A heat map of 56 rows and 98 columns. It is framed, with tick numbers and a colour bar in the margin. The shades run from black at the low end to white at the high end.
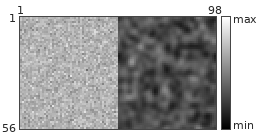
It is made of 1 by 2 panels. Panel 1,1: high, fine-grained. Panel 1,2: low, blotchy.
